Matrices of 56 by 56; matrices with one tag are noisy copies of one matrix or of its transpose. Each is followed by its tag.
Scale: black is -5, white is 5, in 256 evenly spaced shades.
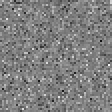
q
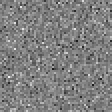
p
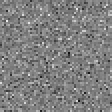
p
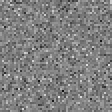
q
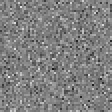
p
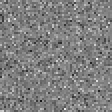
q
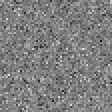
q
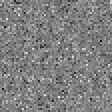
q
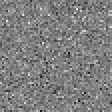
p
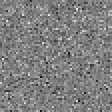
p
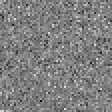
q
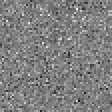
p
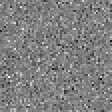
p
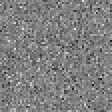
p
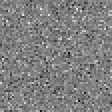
p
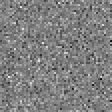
p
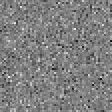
p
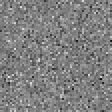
p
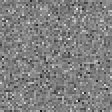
p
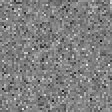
q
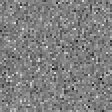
p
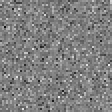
q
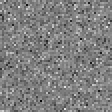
q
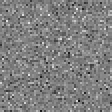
p
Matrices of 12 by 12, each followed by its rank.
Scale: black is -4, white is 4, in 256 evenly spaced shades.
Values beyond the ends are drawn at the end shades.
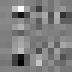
two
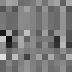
two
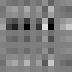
one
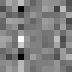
two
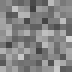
full rank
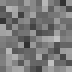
full rank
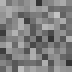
full rank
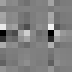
one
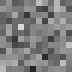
full rank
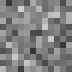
full rank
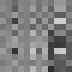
two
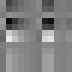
one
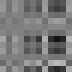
one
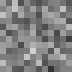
full rank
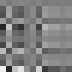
one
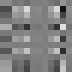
one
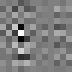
two
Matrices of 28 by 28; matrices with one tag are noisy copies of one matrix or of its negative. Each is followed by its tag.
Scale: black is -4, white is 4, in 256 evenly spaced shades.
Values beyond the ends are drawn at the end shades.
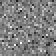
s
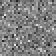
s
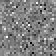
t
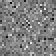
t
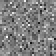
t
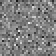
s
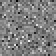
s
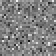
s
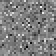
t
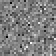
t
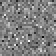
s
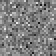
t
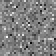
t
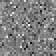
t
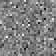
t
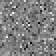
t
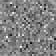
t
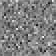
s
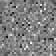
t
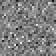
s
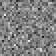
s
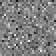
s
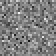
s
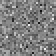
t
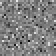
s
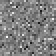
t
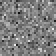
s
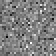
t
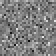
s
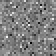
t
